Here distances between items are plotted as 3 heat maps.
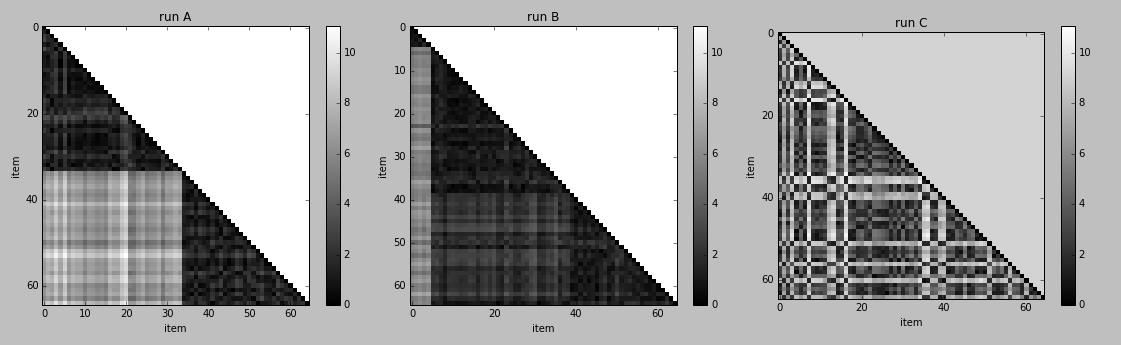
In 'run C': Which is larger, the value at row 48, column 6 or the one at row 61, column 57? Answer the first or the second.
the second
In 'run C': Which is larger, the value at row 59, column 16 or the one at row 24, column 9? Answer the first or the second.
the first
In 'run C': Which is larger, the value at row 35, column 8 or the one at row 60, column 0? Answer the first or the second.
the first
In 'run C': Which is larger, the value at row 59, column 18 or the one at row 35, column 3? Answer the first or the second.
the first
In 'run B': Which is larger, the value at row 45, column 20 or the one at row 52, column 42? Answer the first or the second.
the first
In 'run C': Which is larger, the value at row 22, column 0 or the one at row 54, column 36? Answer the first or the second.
the second
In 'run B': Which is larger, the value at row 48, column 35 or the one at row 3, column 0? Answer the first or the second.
the first
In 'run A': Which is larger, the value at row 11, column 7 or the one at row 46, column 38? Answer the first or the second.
the second
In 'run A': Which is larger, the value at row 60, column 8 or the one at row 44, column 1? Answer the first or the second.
the second
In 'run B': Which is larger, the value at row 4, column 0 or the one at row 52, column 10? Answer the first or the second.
the second
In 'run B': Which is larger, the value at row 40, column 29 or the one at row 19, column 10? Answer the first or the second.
the first
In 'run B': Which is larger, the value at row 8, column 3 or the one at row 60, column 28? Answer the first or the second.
the first
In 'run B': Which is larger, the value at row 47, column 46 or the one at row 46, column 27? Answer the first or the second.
the second
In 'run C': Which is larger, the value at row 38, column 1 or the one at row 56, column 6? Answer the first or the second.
the second
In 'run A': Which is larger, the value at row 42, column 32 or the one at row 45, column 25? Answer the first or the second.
the first
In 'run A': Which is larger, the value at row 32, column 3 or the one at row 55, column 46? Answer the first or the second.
the first
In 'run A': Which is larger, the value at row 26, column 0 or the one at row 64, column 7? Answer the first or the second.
the second
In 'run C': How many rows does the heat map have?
65
